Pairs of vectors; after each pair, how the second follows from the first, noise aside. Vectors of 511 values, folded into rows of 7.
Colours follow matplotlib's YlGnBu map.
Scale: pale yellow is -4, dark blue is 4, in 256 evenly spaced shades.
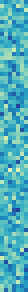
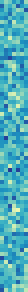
negated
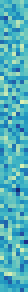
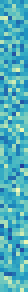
negated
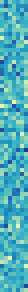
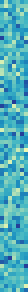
negated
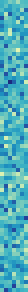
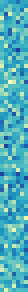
negated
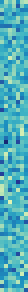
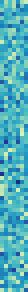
copied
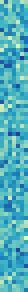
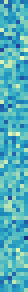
negated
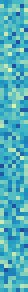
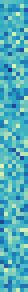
negated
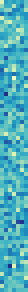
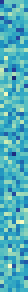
negated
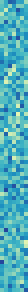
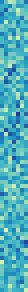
negated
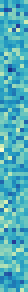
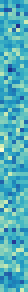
copied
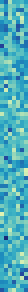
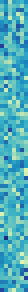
copied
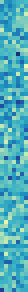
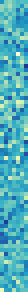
negated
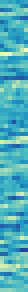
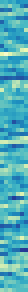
copied
